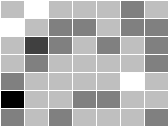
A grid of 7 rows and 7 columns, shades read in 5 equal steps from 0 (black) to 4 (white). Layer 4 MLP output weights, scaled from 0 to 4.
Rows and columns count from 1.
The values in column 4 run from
2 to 3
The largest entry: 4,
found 3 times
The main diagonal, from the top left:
3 3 2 3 3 3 2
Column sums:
17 19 18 19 19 20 17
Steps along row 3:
down up up down up down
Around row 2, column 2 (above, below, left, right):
4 1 4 2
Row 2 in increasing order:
2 2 2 2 3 3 4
